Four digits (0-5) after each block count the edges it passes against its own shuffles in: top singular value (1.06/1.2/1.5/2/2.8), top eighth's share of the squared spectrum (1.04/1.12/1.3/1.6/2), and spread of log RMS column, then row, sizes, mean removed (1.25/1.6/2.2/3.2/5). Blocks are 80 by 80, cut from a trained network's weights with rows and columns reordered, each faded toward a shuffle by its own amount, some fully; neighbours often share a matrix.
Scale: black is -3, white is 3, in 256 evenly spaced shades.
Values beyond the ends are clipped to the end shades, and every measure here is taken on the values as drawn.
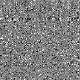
4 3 2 2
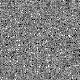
3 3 1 1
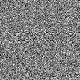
3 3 0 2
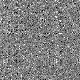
3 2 1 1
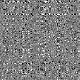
4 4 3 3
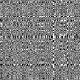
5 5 2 3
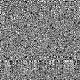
4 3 0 2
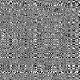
5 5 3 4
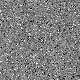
0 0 0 0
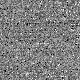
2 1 0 0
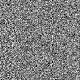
3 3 1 0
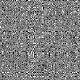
4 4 2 3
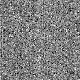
2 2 0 1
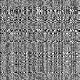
4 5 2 4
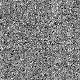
2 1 1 1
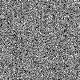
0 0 0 0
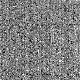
3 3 0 2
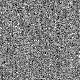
2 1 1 0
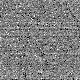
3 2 0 0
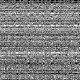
5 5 2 3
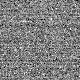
2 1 0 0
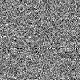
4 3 1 1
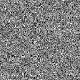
3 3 1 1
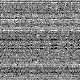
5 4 2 3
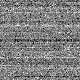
4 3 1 2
